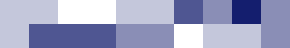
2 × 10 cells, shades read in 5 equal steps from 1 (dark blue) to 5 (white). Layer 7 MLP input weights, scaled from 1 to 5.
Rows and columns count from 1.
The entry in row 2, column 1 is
4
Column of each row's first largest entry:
3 7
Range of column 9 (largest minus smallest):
3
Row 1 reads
4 4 5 5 4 4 2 3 1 3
